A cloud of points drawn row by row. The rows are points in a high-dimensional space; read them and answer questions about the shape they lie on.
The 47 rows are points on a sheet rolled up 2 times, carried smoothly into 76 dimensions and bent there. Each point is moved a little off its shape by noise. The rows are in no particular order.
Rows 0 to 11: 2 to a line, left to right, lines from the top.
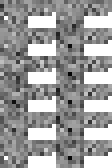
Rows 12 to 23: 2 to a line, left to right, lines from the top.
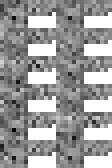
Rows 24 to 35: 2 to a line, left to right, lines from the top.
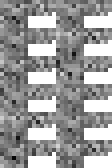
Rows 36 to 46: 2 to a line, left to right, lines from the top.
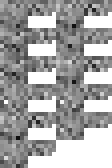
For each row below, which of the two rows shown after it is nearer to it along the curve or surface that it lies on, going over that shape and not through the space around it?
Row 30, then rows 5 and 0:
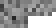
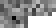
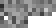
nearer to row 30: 0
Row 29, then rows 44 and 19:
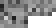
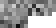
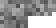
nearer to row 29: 19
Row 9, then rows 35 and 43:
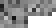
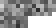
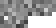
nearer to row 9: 43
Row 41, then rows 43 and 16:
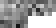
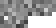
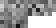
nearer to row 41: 16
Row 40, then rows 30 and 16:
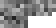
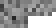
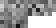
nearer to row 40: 16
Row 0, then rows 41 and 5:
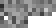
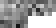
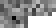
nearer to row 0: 5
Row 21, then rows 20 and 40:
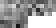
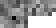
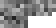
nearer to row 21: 40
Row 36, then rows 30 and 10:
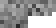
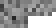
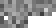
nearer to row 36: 10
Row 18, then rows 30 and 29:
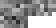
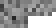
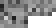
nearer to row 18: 29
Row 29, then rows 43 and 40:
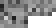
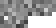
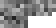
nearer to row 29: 43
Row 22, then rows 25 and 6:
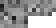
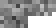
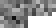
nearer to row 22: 6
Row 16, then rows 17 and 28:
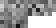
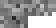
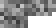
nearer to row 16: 28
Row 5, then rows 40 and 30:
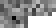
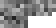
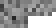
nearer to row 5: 40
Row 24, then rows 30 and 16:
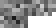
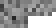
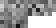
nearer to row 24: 16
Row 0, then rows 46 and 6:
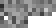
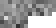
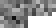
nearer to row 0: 46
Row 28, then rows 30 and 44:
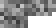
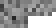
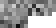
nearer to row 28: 44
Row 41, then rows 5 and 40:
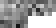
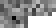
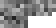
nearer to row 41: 40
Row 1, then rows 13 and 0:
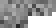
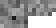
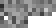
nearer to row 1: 0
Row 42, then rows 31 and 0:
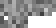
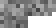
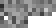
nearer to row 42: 0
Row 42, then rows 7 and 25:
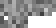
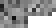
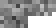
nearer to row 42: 7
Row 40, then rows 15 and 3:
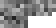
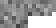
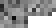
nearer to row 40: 3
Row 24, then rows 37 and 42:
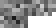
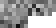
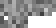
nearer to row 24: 37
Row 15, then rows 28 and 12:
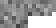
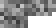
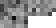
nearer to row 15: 12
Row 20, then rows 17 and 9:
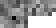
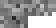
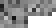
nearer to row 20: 9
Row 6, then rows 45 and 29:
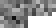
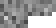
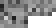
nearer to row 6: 29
